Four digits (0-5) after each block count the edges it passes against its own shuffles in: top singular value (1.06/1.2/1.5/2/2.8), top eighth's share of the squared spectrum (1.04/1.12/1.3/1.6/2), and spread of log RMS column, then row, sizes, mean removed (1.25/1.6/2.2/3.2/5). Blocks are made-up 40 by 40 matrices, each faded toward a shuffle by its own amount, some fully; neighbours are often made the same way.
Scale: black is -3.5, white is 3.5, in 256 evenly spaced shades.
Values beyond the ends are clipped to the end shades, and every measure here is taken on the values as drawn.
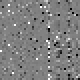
3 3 1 0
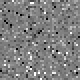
1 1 0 0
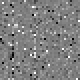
3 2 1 0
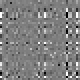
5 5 3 3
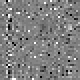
3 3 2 1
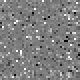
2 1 0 0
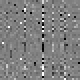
4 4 2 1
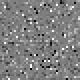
1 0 0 0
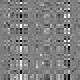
5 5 3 2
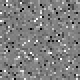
0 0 0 0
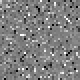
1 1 0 0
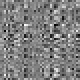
4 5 3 3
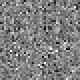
3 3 0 1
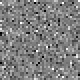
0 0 0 0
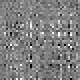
4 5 3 3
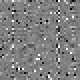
3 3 2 1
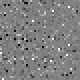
2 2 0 0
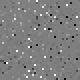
0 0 0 0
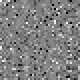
2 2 0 0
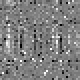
4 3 2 2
